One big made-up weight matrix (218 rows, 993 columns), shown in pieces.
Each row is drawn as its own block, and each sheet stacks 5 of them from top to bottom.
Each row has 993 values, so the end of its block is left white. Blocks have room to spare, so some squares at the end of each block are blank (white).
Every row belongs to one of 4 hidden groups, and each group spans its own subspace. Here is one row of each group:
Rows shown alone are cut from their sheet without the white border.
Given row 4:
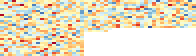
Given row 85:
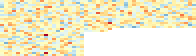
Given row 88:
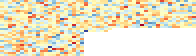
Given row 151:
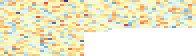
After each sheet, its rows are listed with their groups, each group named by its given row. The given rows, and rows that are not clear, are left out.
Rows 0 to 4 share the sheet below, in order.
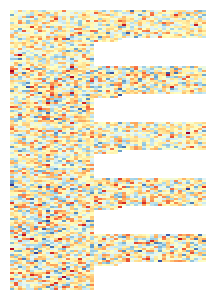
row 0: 4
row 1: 85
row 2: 85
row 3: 85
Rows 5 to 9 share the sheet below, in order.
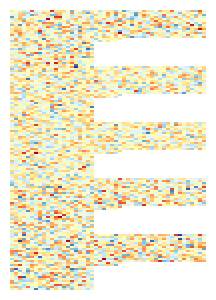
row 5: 85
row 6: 151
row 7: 85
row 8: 85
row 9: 4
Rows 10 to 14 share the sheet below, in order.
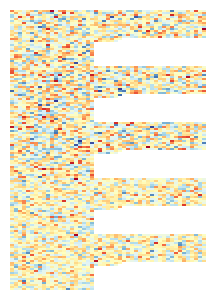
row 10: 88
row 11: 85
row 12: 4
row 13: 151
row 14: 151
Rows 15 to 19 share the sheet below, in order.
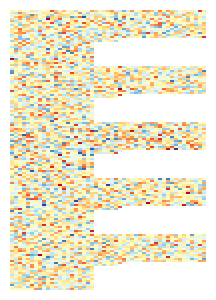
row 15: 85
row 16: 85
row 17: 151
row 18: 4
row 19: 85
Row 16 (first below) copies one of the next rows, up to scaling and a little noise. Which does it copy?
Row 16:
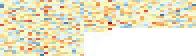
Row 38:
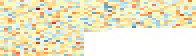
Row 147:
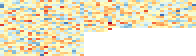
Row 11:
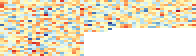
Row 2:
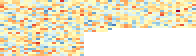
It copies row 147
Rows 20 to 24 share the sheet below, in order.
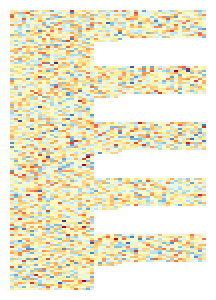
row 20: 85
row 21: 4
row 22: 88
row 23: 88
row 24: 151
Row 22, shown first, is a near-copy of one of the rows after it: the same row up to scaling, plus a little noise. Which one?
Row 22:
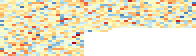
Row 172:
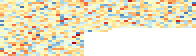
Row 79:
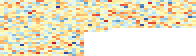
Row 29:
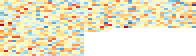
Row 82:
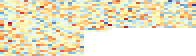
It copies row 172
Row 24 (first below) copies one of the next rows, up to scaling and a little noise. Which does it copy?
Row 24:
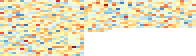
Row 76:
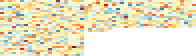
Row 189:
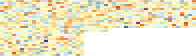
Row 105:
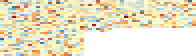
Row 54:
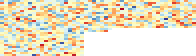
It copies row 76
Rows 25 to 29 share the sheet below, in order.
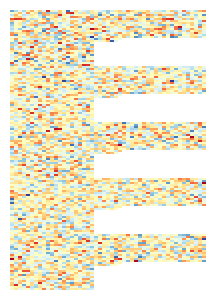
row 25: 151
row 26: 85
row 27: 85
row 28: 88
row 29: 88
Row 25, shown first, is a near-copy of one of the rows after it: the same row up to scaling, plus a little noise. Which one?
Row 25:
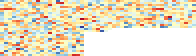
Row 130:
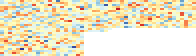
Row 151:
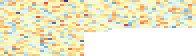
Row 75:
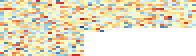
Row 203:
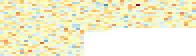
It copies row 75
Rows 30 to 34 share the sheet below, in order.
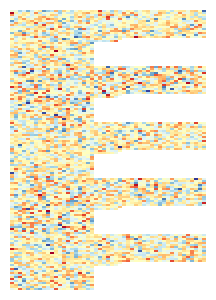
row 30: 151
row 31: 4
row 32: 88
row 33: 88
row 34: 4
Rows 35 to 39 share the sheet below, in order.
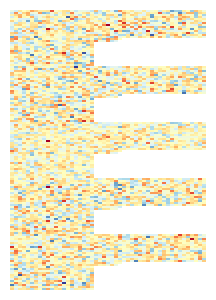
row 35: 88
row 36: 151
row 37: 88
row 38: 85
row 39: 88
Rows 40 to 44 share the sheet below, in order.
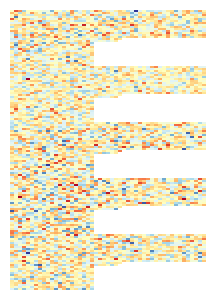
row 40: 4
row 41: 151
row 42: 85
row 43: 4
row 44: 151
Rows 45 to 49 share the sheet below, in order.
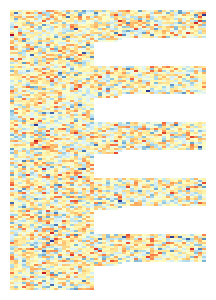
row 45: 88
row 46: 4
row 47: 85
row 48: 85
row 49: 151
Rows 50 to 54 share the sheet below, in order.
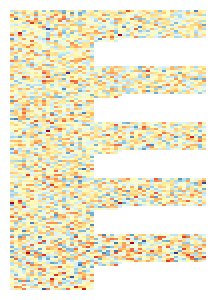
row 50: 88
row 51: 4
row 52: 85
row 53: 88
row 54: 151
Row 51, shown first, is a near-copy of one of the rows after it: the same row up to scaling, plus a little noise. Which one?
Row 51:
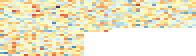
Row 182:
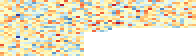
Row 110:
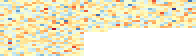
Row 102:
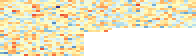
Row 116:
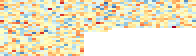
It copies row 102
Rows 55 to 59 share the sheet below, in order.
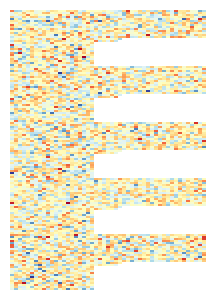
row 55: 4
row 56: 4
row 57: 88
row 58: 88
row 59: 151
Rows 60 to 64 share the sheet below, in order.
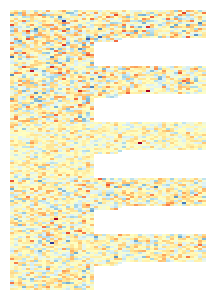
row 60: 4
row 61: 4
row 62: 85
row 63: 151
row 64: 88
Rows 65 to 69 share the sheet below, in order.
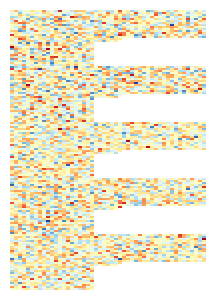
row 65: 85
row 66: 151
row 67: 4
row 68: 85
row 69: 88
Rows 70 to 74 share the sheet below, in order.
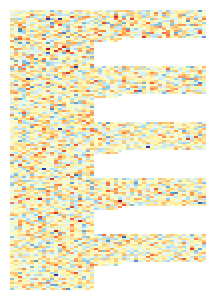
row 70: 85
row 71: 151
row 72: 4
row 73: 85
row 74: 151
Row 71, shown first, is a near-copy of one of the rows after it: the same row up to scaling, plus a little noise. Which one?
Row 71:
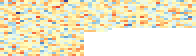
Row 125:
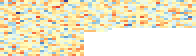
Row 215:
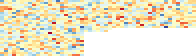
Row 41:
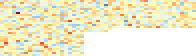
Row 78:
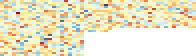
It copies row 125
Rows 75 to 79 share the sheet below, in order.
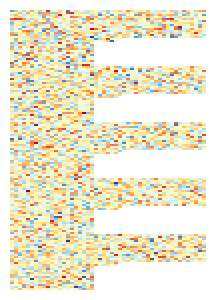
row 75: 151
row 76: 151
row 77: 85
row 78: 151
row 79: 88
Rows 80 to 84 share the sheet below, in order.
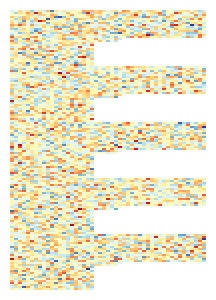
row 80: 85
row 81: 4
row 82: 88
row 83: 4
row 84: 88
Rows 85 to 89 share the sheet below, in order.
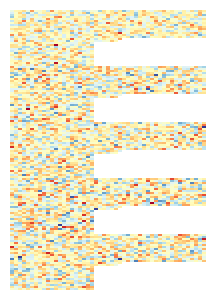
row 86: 151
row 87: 88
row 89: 88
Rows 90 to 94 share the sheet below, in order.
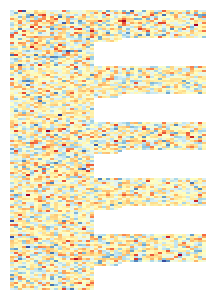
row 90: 4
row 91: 151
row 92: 85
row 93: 88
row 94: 151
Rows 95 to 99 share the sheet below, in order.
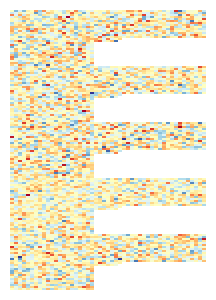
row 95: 4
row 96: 151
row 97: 4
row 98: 88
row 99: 88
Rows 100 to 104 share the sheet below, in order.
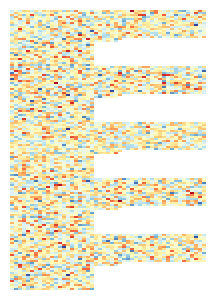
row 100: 4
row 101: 151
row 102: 4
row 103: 85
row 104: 4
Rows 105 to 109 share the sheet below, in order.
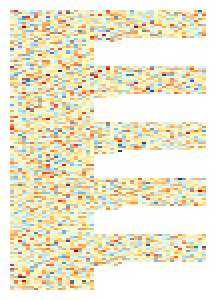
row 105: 151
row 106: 151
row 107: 85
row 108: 4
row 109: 4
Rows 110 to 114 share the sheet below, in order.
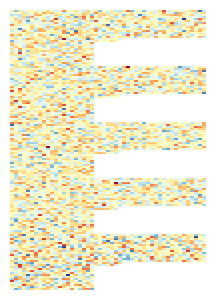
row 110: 4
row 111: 88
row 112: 151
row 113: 151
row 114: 4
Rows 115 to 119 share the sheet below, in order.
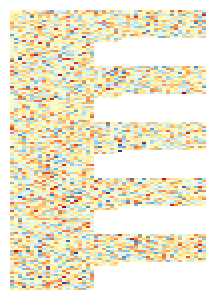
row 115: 88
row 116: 4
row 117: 85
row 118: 4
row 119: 88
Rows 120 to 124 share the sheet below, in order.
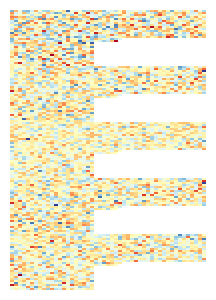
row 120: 151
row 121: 88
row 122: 88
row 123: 88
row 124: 88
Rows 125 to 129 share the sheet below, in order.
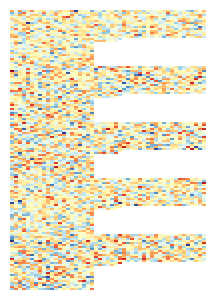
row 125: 151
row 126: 88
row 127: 4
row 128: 88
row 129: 85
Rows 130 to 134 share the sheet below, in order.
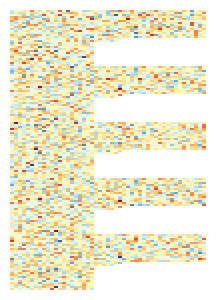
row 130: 151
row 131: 85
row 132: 151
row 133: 85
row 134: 85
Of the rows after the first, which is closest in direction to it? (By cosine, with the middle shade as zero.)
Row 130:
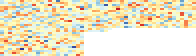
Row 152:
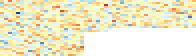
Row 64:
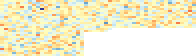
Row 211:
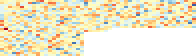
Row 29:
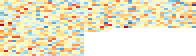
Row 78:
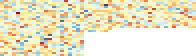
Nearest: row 78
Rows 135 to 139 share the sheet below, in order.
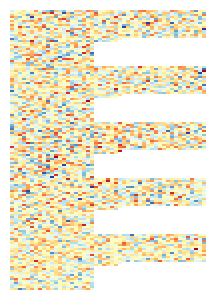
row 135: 88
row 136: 88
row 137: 85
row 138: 151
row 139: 4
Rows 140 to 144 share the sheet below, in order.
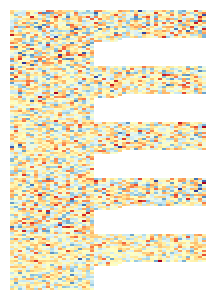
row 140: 88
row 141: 151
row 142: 88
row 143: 88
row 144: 4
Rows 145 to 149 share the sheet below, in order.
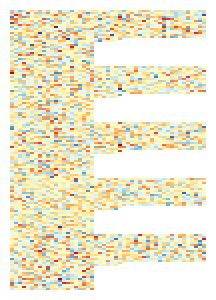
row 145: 151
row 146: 85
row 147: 85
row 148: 151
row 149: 88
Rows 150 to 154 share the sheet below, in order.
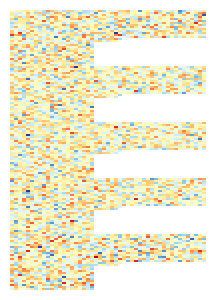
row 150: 88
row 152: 151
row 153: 151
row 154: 88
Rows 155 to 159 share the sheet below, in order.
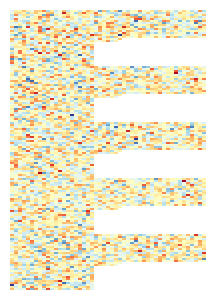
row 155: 88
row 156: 4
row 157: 151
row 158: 4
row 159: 88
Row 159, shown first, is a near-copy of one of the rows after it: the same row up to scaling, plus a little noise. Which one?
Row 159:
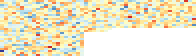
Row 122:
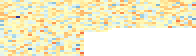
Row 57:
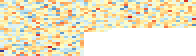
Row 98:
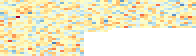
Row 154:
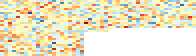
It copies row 57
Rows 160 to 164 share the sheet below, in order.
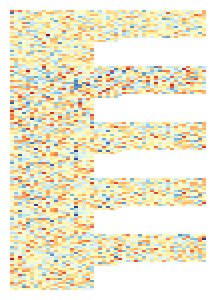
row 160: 151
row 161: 4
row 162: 151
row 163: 151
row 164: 88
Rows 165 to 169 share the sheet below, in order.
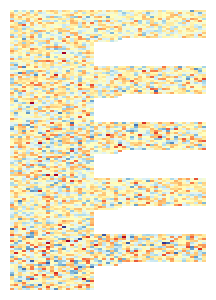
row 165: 85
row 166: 4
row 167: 85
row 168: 88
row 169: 151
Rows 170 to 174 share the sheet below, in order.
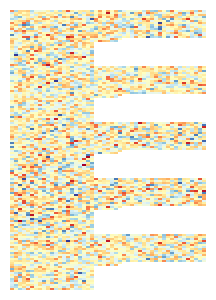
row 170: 151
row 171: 85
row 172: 88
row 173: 4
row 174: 4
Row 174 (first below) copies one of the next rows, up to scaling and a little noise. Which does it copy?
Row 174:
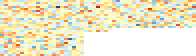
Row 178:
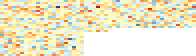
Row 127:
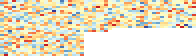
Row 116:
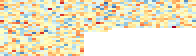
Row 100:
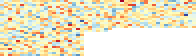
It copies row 178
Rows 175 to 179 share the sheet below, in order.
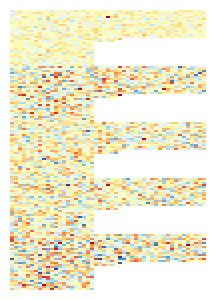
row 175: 85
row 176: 85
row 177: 151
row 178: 4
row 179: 85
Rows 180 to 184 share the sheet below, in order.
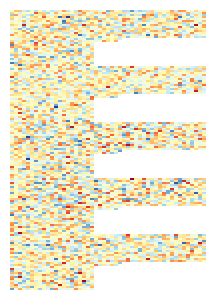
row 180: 4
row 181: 151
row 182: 4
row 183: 4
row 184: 4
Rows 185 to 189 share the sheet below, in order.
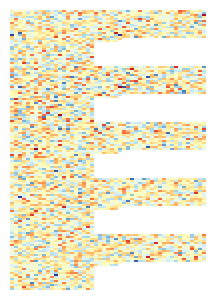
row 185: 88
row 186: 151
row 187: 4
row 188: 4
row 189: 151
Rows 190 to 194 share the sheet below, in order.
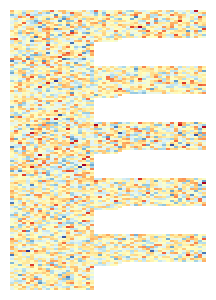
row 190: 88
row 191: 85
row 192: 88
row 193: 88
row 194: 88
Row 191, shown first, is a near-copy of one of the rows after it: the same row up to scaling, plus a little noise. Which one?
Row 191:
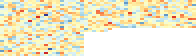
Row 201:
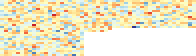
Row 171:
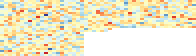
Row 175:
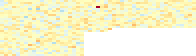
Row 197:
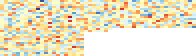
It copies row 171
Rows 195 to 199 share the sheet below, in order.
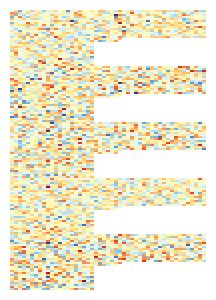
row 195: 151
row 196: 88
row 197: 85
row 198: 85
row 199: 85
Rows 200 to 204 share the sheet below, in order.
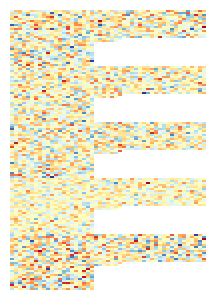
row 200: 4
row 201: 85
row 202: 85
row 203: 151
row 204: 88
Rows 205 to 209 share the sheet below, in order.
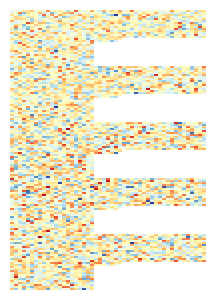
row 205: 151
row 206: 151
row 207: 4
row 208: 151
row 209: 151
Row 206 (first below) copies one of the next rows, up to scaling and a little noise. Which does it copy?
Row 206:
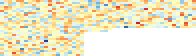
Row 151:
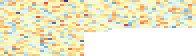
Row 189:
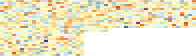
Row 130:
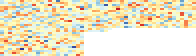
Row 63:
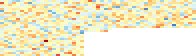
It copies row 189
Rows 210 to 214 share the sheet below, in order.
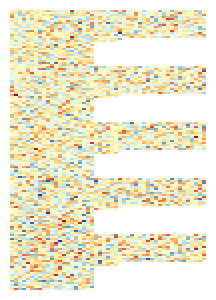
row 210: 85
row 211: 88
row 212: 4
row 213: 88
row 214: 4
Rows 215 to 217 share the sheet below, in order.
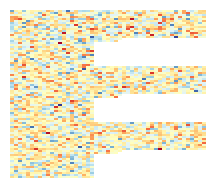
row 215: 151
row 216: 4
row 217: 4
